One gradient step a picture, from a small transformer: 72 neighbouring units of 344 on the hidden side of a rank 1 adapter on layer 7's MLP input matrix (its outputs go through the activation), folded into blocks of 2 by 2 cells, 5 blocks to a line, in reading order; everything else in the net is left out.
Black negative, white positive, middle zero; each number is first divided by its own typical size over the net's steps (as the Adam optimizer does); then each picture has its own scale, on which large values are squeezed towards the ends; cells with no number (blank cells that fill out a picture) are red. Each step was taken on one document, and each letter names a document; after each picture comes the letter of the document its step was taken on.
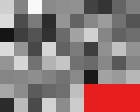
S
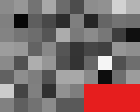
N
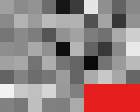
N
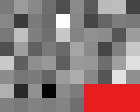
N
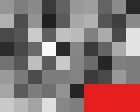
S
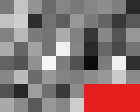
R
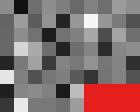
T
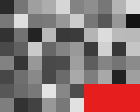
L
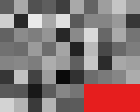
T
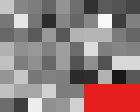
L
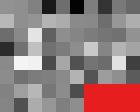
S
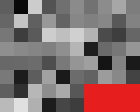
T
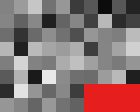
S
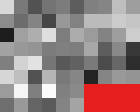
L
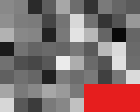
L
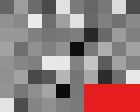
T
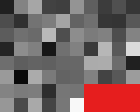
L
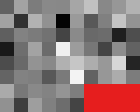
N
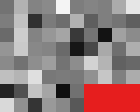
T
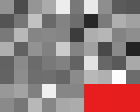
N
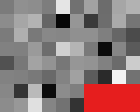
N
